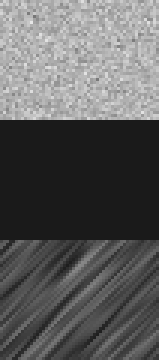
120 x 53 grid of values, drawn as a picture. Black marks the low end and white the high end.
The table splits into 3 rows of 1 panel. Panel 1,1: high, fine-grained. Panel 2,1: very low, flat. Panel 3,1: low, slanting up to the right.
